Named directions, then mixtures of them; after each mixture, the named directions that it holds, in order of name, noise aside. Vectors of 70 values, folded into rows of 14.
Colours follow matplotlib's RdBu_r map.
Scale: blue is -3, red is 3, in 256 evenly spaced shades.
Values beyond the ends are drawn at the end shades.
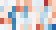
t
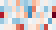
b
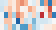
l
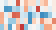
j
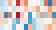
j, l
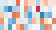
j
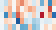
l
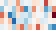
b, t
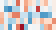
j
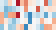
j, l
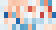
l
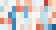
t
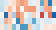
l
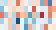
b, l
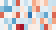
b, j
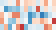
j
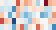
j, t
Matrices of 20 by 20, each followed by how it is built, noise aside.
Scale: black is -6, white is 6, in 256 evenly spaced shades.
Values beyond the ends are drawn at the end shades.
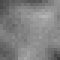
smooth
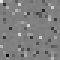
sparse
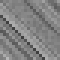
Toeplitz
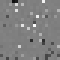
sparse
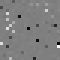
sparse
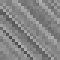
Toeplitz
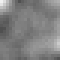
smooth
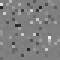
sparse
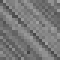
Toeplitz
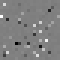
sparse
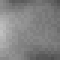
smooth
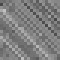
Toeplitz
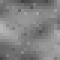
smooth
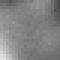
smooth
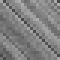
Toeplitz
